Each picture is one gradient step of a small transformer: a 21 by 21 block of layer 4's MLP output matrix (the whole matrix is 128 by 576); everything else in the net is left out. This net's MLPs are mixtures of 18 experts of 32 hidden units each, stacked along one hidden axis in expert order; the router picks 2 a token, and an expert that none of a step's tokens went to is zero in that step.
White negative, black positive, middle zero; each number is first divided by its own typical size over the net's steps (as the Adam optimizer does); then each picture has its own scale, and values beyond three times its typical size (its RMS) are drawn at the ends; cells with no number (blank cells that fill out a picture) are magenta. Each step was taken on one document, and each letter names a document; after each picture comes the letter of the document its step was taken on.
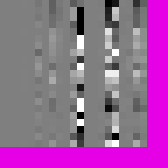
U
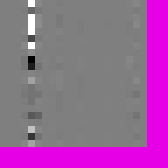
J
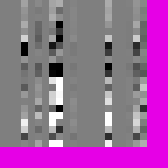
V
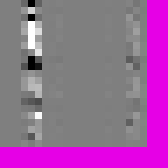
J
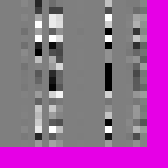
V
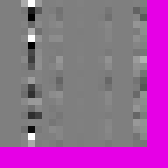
J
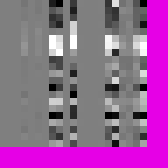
U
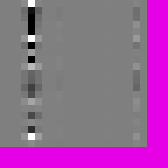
J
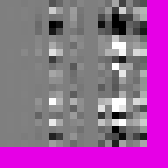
U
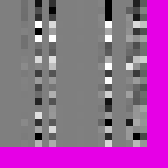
V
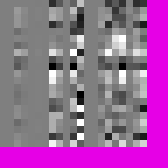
U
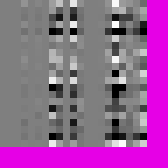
U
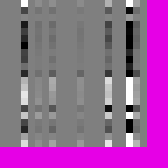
V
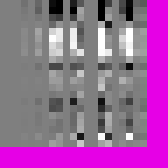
U
